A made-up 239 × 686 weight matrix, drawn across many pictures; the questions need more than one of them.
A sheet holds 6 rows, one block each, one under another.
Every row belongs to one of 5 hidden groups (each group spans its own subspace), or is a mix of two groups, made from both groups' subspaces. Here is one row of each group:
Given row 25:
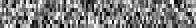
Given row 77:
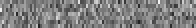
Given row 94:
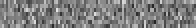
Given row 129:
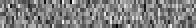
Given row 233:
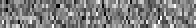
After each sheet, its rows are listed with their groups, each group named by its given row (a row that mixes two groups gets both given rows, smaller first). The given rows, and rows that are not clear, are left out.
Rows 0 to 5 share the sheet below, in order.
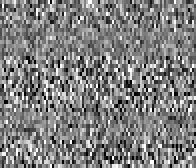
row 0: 25
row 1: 25 and 94
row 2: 77
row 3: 25
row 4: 233
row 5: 129
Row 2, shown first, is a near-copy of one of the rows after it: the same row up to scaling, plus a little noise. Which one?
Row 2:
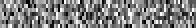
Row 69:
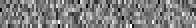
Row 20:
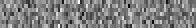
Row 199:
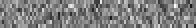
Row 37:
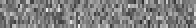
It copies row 20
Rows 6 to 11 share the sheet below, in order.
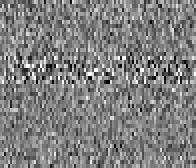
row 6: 129
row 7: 25
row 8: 94
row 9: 129 and 233
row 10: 25 and 129
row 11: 233
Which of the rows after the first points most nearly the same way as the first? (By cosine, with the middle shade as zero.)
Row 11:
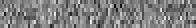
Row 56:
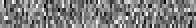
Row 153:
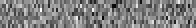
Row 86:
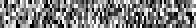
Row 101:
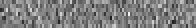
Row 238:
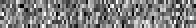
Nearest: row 238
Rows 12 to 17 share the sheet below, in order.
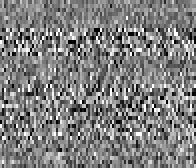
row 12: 25
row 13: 77
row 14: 233
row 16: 77
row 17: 77
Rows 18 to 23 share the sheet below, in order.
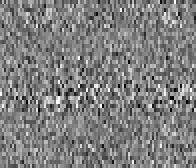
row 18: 94
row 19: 129
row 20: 77
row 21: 77
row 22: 25 and 94
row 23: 129
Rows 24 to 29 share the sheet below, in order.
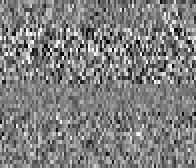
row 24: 94
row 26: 77
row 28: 77
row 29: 25
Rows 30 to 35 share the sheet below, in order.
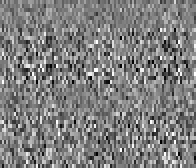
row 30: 94
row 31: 94
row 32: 94
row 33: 25
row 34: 94
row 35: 94
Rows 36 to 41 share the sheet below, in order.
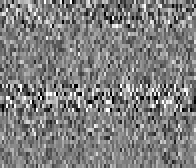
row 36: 129
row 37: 77
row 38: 233
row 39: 94
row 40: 94
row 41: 94
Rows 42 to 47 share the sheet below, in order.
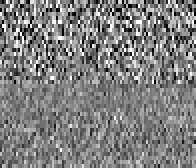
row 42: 77
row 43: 25 and 77
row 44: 25
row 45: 94
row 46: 233
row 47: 77
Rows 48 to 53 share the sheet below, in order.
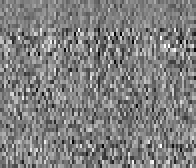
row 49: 94 and 233
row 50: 233
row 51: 25
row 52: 77 and 94
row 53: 129
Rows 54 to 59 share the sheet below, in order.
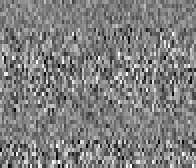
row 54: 129
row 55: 94 and 233
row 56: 25
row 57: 25 and 77
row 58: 25
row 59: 77
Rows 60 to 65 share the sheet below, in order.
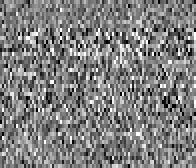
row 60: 77
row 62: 233
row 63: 94
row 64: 77
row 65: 129
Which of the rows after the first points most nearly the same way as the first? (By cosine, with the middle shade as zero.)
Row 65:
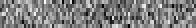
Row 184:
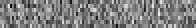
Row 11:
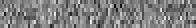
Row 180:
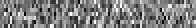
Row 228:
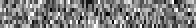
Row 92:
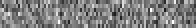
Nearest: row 11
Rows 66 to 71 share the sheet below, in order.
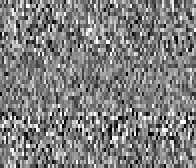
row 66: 25
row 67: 25 and 94
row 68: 25
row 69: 77
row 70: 129
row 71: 25
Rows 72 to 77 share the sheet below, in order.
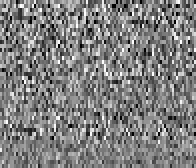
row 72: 233
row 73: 25 and 233
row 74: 129 and 233
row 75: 25
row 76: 233
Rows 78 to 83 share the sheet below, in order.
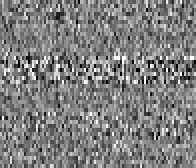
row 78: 25 and 77
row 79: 233
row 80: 94
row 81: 94
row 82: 25 and 129
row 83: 233
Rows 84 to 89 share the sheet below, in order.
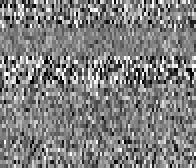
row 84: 129
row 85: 94
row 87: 25 and 129
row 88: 129
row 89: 25 and 77
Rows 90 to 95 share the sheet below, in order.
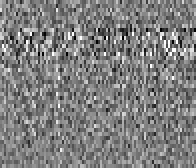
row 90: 77 and 94
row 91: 94
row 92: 94
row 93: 94
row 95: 77
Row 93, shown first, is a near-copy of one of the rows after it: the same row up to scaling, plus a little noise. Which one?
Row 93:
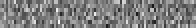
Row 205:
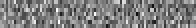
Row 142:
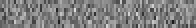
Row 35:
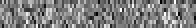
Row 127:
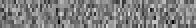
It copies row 205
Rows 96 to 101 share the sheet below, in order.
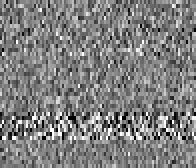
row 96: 233
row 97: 77
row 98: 233
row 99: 77
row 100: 77
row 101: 94 and 129
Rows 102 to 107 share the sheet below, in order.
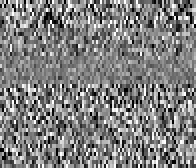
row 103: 233
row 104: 77
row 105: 129
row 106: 25 and 77
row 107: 94
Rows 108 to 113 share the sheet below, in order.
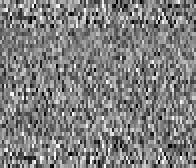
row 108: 233
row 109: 77
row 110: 94
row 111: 25
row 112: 129
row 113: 233
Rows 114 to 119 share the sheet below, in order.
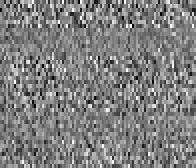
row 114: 77
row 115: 129 and 233
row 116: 25
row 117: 94
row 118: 94
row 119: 129
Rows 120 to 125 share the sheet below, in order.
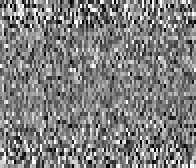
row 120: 129
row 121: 25
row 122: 77 and 129
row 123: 25
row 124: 25 and 233
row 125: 94
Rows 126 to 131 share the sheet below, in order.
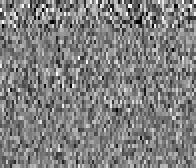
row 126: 25 and 77
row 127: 94
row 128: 77
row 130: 233
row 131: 25 and 77
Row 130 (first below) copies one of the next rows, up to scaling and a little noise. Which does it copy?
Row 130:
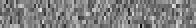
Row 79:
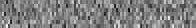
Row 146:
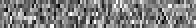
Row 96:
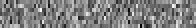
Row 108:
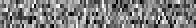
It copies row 96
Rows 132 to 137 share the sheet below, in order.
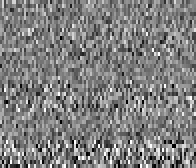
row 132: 25
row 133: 77
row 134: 77
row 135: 25
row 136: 77
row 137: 233
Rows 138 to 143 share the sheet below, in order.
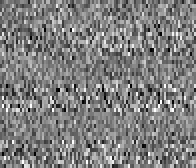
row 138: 77
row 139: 129
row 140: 129
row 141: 233
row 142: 94
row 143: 129
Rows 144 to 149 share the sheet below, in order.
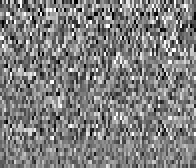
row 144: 94
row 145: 94
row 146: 233
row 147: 77
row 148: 233
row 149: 94
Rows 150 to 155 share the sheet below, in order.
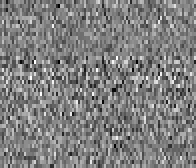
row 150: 233
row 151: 25 and 129
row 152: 233
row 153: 129 and 233
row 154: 129
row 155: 233
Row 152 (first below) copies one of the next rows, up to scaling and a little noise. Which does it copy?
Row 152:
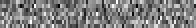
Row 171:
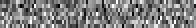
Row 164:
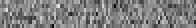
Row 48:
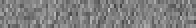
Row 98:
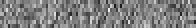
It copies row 171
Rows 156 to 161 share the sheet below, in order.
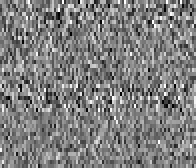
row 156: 77
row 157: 25 and 77
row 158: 129
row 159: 94
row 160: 233
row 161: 77
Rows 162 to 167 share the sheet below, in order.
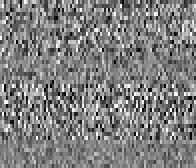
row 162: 25 and 94
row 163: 77
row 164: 233
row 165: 25
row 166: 25 and 94
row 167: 94
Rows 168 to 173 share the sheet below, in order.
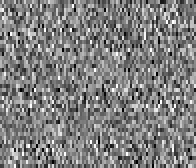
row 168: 94
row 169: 129
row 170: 94 and 129
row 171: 233
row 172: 77
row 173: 25
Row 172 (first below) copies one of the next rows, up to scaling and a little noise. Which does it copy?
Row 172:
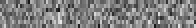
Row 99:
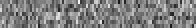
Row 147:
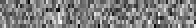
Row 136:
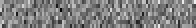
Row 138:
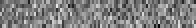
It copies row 147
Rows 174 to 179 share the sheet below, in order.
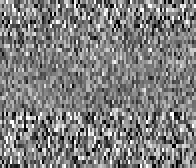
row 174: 233
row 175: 129
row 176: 129 and 233
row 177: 129
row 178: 25
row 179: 233
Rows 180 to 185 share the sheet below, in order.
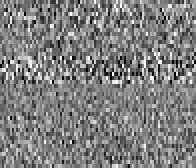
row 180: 233
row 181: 77
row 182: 129
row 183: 94
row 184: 129
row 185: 129
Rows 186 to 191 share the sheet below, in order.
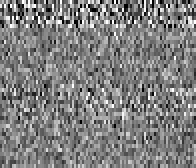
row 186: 129
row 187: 233
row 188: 94
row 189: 94 and 129
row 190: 94
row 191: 77
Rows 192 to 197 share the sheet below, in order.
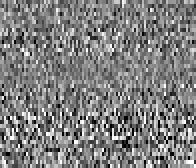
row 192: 94
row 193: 129
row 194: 25
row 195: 94 and 233
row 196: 129
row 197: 77 and 94
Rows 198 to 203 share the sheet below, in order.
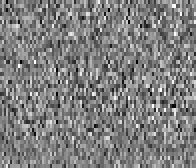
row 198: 233
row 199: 77
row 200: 77 and 233
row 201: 94 and 129
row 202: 94
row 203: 233
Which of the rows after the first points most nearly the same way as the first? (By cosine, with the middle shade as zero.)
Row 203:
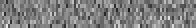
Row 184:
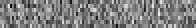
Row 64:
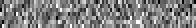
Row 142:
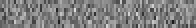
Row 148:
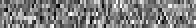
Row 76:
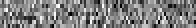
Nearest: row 76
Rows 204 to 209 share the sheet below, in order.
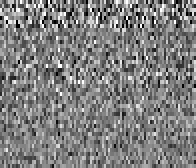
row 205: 94
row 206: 77
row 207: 77
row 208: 94
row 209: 233
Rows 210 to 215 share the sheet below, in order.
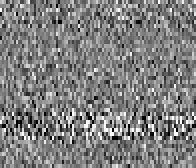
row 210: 77
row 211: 77
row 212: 94
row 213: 94
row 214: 129
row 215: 129
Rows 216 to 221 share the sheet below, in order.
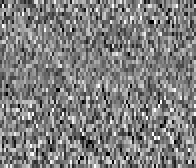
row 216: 77 and 129
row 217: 129
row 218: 77
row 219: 233
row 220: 77
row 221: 25
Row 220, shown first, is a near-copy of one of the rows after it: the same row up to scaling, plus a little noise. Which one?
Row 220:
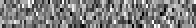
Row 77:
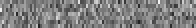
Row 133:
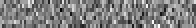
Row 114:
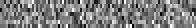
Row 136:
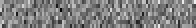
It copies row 133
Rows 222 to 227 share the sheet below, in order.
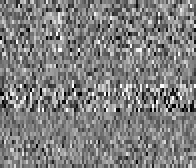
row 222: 77
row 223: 77
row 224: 94
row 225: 94
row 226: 233
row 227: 25
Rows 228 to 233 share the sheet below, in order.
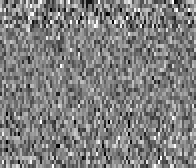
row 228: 25
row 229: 77
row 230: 77
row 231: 25 and 77
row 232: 94 and 233
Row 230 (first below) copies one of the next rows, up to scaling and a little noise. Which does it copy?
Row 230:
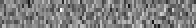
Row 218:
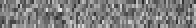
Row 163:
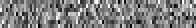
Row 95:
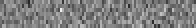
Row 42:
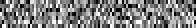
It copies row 95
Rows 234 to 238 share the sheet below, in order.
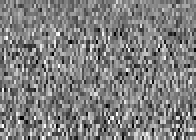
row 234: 233
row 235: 233
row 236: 25
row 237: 25 and 129
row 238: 233
